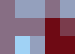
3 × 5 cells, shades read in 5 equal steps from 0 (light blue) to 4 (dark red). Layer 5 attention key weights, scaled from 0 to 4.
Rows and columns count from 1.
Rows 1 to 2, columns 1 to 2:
2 1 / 2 2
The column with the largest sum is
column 4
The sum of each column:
6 3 4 10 8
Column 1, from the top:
2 2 2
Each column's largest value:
2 2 2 4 4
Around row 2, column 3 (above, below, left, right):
1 1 2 4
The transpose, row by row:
2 2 2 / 1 2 0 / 1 2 1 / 2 4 4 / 1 3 4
